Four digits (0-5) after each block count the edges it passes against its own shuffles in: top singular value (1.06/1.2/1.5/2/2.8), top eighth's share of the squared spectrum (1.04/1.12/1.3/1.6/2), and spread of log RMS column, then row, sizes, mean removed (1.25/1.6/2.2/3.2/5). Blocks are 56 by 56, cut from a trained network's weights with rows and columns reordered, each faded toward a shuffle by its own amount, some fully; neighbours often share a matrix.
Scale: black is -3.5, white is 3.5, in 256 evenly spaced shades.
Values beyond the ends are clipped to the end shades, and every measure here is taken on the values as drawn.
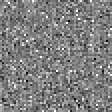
1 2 0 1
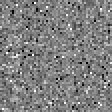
0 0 0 0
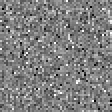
1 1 0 0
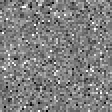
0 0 0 0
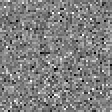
0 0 0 0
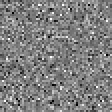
2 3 1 1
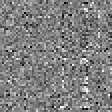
3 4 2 1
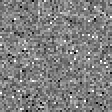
0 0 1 0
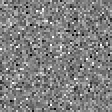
1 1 0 0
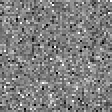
1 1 0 0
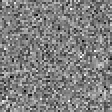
0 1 0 0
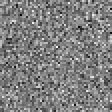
0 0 0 0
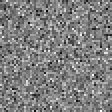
0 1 0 0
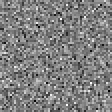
0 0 0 0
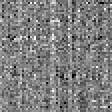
3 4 1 3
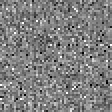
1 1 0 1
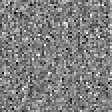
2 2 0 1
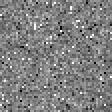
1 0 0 0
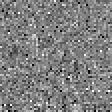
2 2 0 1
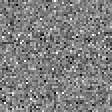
1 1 0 0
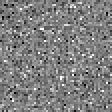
1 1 0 0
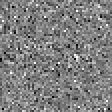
2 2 1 1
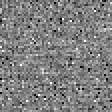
1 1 0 0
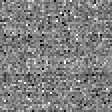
2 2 1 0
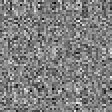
4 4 3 1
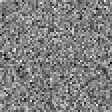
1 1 0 0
